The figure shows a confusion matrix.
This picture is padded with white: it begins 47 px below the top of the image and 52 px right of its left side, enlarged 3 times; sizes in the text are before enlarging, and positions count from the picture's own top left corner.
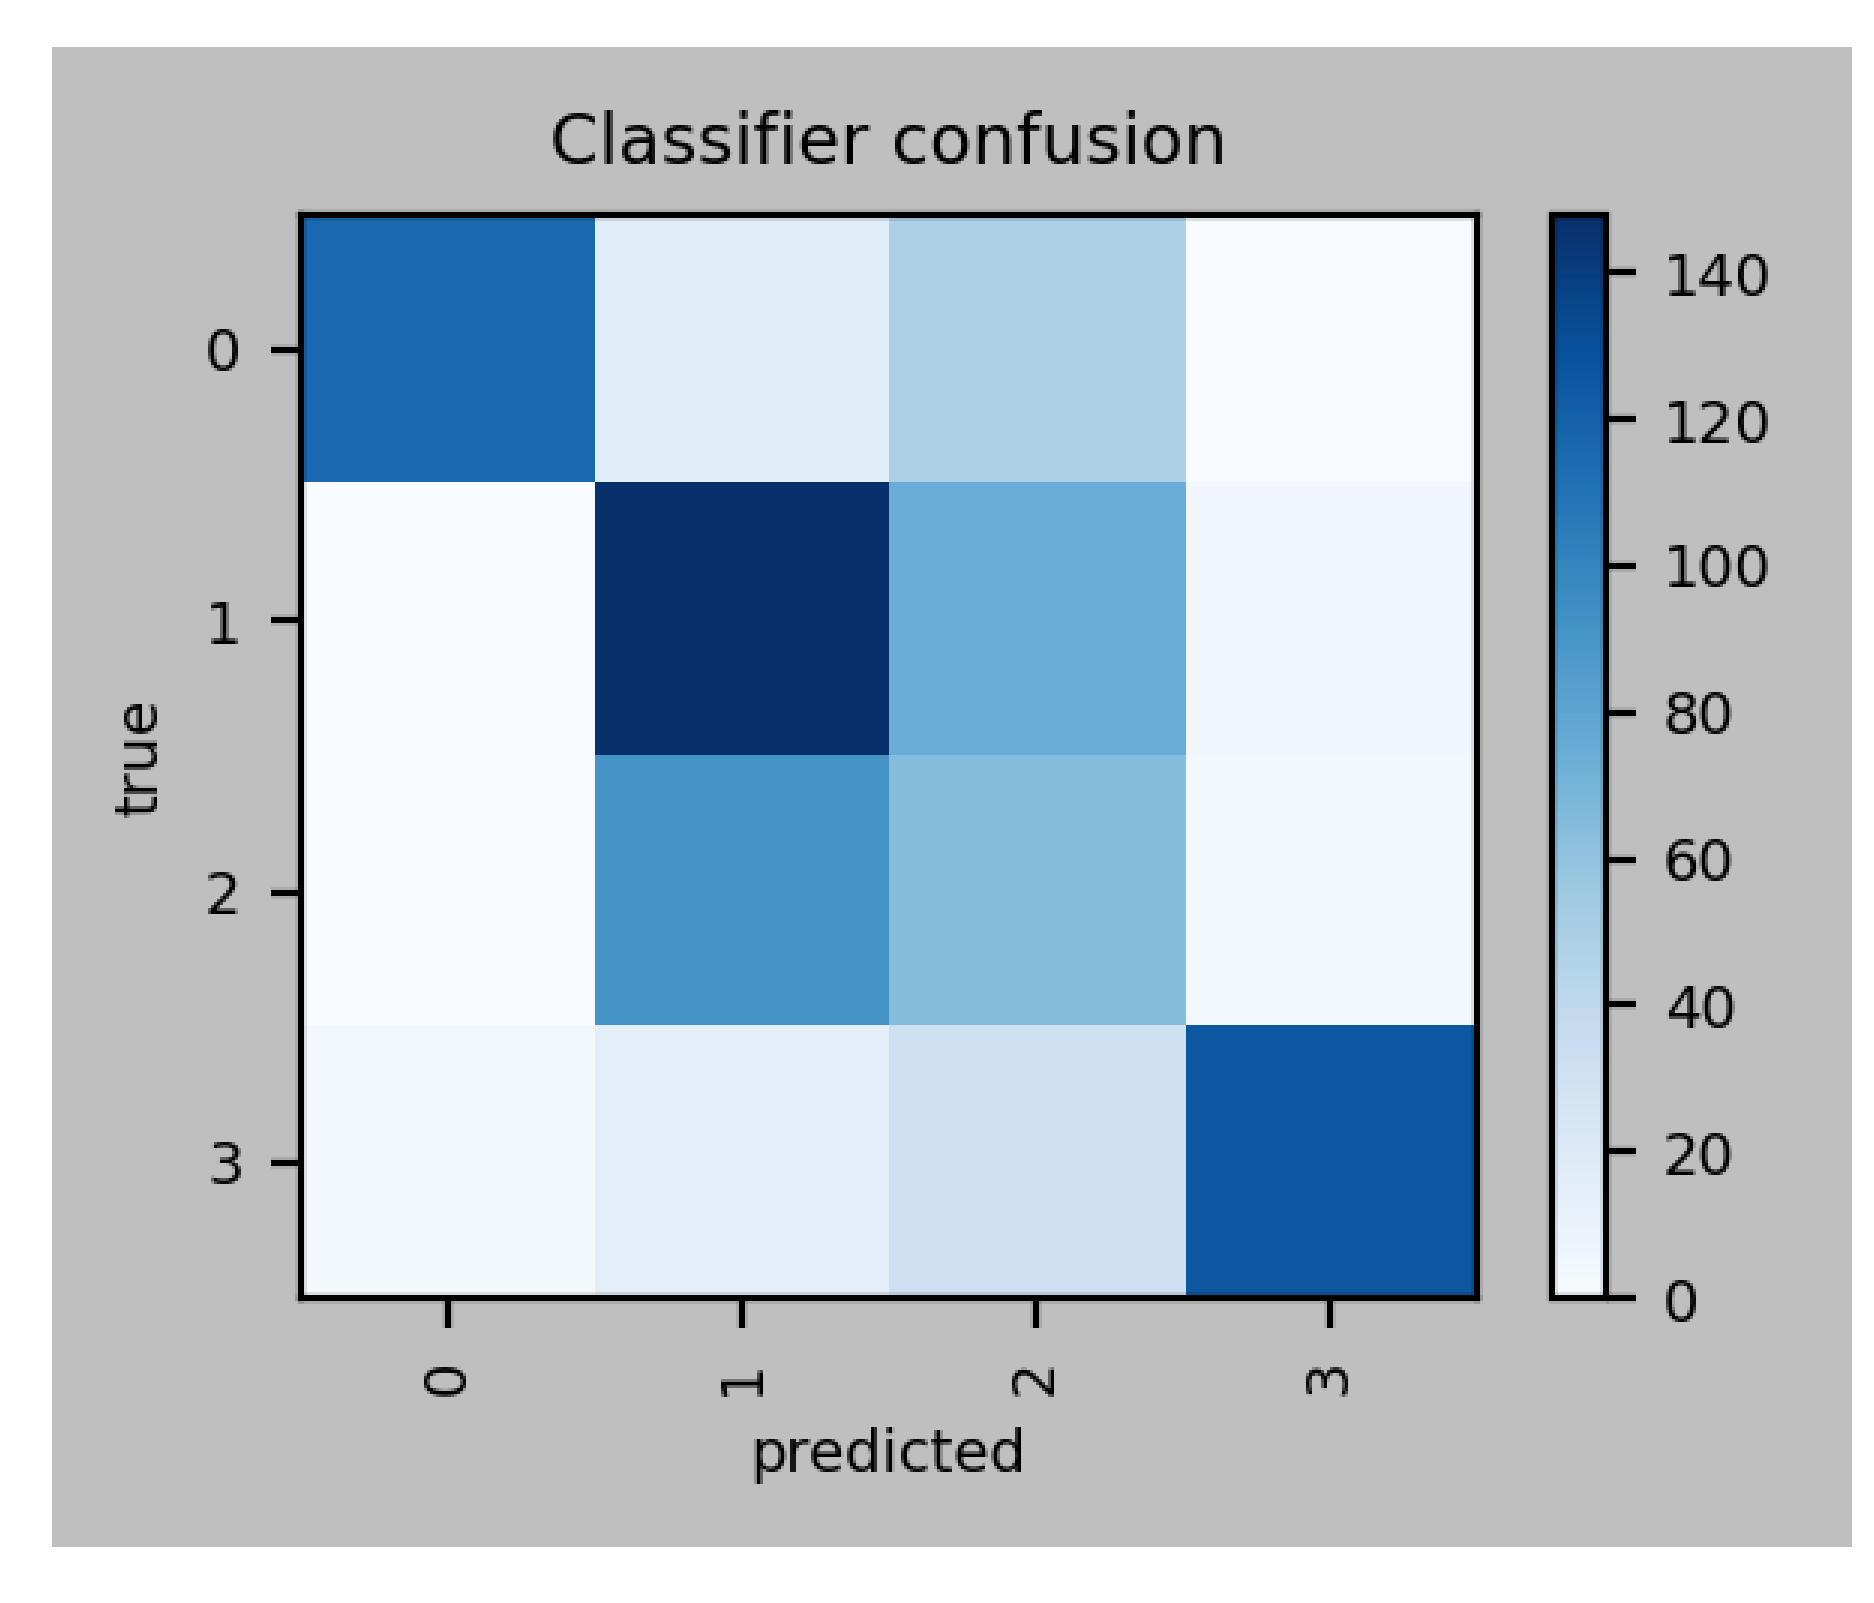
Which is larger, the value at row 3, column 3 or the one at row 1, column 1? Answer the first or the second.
the second
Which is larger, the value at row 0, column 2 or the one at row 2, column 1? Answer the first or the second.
the second
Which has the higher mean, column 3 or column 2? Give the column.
2
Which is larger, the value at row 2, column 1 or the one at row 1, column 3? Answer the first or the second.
the first
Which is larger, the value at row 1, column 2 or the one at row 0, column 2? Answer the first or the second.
the first
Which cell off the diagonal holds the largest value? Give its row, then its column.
2, 1
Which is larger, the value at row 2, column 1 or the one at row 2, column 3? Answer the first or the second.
the first
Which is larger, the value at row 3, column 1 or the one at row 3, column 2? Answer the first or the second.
the second
